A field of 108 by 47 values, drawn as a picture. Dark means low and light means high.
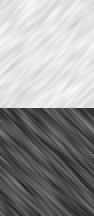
It is made of 2 by 1 panels. Panel 1,1: very high, slanting up to the right, faint in contrast. Panel 2,1: low, slanting down to the right.
